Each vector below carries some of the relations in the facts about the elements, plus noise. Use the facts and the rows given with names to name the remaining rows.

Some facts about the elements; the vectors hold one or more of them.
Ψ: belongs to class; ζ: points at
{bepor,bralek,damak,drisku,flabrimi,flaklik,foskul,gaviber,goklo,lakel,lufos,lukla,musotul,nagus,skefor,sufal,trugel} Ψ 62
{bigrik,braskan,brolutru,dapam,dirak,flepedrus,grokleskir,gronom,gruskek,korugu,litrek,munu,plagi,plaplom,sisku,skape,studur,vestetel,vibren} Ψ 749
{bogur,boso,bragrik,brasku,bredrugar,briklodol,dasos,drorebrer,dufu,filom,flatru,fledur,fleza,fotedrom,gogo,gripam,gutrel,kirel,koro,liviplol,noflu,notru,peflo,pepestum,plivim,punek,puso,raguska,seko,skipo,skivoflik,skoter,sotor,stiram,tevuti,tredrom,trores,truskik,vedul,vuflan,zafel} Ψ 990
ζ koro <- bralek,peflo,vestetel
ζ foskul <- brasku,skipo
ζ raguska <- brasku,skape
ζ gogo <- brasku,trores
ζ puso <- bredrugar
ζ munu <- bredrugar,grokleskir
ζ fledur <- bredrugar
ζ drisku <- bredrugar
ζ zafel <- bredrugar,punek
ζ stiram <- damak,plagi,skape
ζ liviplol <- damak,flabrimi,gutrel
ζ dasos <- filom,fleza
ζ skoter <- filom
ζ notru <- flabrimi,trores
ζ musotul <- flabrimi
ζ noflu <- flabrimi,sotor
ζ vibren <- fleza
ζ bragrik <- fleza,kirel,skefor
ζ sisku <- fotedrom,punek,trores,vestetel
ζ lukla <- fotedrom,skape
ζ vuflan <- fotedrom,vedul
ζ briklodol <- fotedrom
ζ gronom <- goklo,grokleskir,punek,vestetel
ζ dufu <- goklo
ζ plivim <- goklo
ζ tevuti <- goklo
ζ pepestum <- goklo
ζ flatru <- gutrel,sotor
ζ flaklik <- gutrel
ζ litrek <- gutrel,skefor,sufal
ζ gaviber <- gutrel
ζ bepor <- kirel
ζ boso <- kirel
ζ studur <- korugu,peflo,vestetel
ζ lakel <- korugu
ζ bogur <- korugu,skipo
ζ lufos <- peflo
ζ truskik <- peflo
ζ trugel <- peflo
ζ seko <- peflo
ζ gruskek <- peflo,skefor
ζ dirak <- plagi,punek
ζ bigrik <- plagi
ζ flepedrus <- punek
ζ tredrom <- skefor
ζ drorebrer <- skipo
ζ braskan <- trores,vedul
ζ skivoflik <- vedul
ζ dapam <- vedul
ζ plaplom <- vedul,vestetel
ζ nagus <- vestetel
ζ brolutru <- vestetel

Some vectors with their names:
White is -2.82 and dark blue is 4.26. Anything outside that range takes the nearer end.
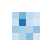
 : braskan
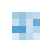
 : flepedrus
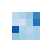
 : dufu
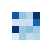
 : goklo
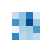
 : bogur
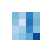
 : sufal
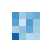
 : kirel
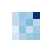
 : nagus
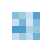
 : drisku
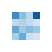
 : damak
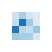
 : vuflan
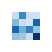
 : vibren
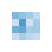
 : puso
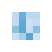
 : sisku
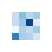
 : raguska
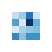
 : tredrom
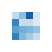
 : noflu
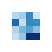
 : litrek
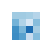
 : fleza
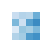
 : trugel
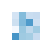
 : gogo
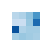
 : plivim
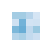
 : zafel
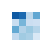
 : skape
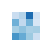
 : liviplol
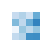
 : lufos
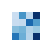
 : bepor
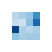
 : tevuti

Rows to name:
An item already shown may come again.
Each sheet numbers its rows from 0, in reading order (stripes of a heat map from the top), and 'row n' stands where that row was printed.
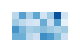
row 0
musotul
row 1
liviplol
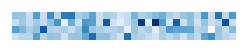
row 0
drisku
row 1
lukla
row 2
skefor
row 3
skivoflik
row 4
raguska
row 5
korugu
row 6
drisku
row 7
foskul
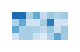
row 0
skape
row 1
plaplom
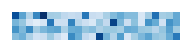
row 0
flabrimi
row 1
bredrugar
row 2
noflu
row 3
boso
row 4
munu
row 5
skefor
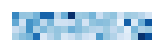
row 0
skefor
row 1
skape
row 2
plagi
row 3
notru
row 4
gruskek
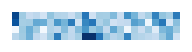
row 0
peflo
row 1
koro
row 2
litrek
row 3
gripam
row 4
brasku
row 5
vestetel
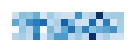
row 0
lakel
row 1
studur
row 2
vibren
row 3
bredrugar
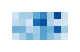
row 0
gronom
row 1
sotor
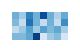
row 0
sufal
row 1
grokleskir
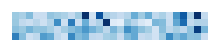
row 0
gripam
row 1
stiram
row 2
flatru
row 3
vedul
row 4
musotul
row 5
brolutru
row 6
gutrel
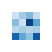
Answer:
bragrik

